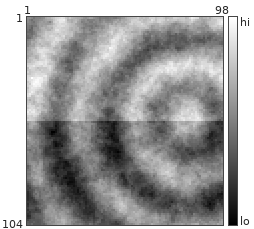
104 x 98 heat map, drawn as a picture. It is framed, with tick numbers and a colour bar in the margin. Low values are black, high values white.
There are no lone odd cells. The ninth with the lowest average is the bottom left. The top part is higher, up to a seam about 50% of the way down. Rings spread out from the middle right.
